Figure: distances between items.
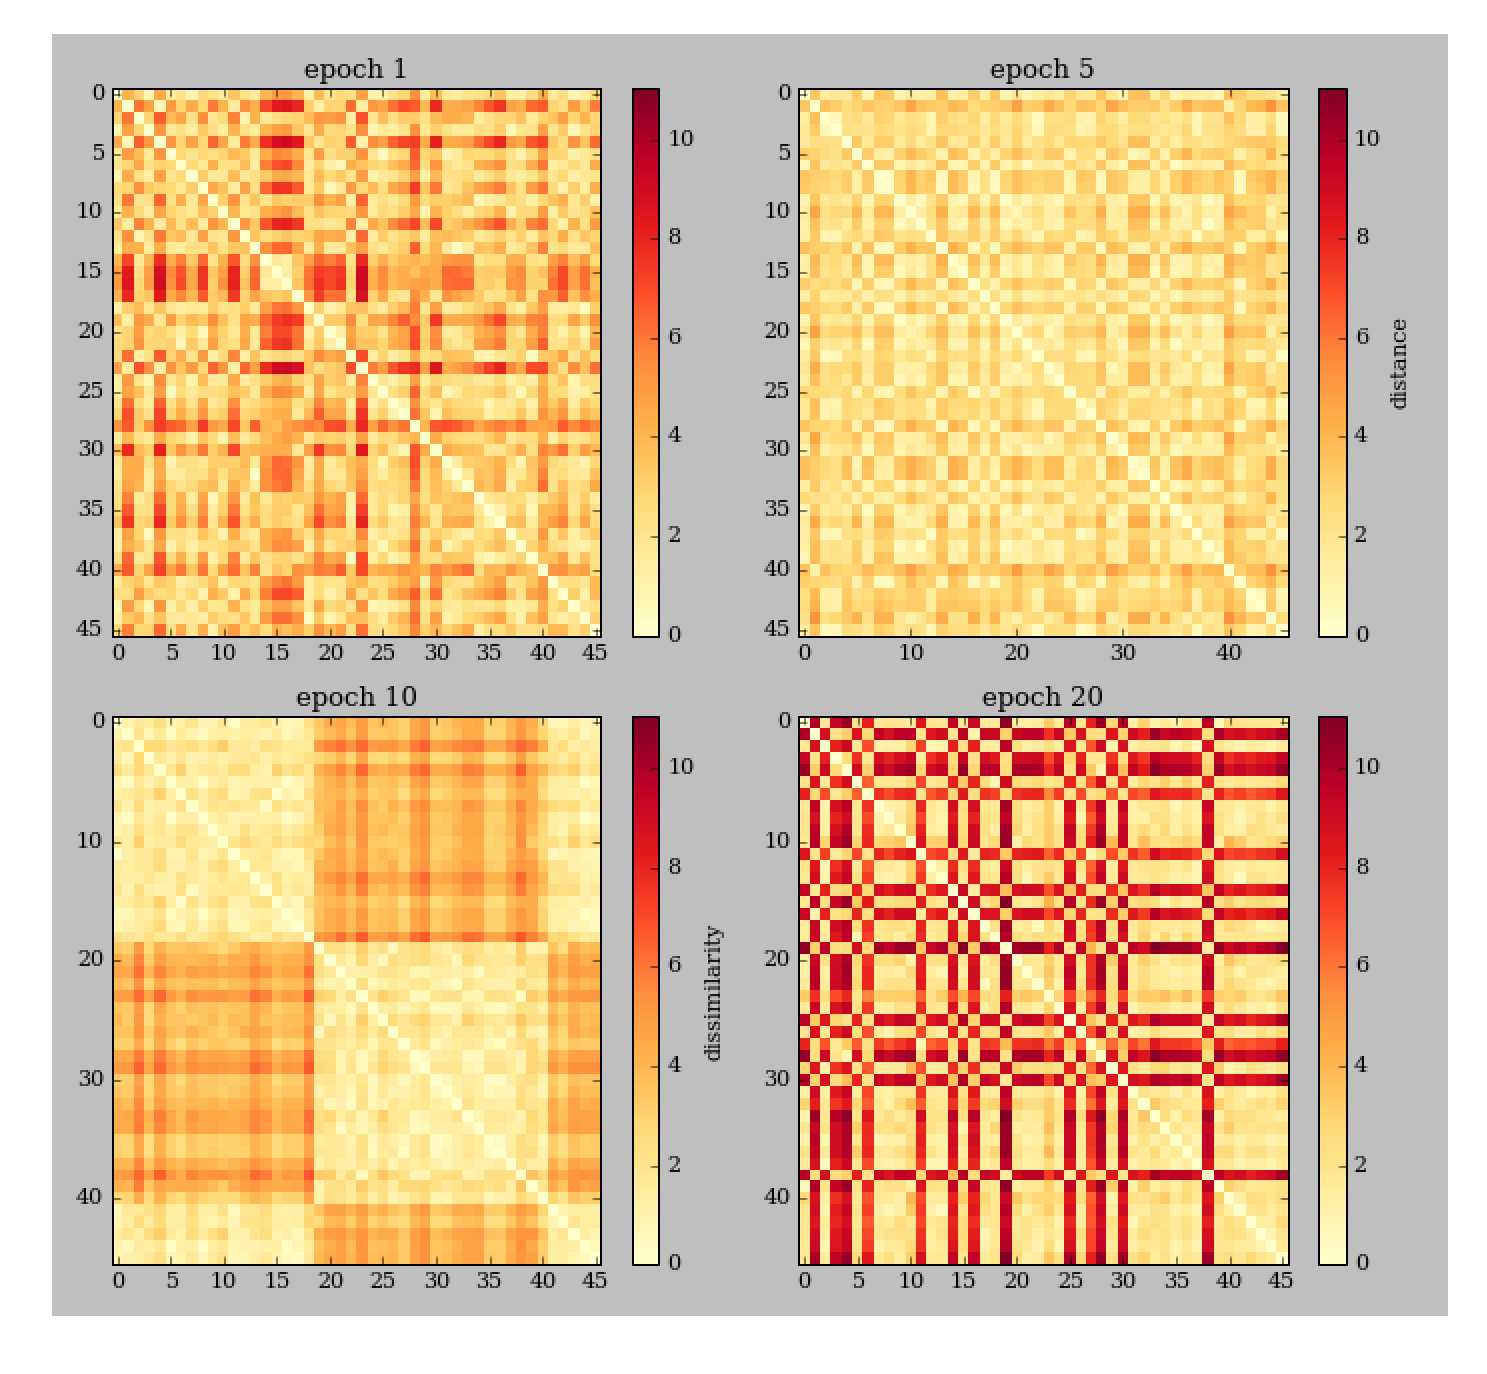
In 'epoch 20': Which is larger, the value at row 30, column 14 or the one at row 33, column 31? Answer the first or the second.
the first
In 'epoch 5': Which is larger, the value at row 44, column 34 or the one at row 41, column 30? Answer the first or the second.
the first
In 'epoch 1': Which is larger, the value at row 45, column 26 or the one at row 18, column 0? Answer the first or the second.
the first
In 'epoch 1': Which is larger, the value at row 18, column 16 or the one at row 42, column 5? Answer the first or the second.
the first
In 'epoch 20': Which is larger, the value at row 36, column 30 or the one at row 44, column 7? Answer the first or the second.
the first
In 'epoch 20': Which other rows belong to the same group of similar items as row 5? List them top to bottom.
0, 2, 7, 8, 9, 10, 12, 13, 15, 17, 18, 20, 21, 22, 23, 24, 26, 29, 31, 32, 33, 34, 35, 36, 37, 39, 40, 41, 42, 43, 44, 45
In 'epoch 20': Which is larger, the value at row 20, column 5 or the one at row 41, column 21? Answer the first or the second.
the first
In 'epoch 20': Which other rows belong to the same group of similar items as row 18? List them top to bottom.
0, 2, 5, 7, 8, 9, 10, 12, 13, 15, 17, 20, 21, 22, 23, 24, 26, 29, 31, 32, 33, 34, 35, 36, 37, 39, 40, 41, 42, 43, 44, 45
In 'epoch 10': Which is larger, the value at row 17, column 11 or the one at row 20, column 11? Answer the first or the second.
the second
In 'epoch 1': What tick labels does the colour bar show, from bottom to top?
0, 2, 4, 6, 8, 10
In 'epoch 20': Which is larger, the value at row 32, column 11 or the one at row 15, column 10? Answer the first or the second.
the first
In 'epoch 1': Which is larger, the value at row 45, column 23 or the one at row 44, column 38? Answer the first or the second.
the first
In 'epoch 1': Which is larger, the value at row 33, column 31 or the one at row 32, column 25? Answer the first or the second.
the first
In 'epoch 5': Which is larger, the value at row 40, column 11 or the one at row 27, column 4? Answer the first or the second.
the first
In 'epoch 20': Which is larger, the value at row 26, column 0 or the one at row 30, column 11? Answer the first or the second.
the second
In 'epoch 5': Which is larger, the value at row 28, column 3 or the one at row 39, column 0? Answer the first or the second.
the first
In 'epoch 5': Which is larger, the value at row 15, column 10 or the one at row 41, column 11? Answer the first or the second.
the second
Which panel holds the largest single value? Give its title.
epoch 20
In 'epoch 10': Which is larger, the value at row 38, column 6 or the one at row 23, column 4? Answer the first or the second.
the second
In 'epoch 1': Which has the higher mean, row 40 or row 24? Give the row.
40
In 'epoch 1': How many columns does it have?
46
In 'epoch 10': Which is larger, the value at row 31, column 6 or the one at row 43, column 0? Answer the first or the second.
the first
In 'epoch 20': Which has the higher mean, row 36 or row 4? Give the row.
4
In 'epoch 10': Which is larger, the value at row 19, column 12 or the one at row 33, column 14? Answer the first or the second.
the second
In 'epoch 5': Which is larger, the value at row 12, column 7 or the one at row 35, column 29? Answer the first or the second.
the first
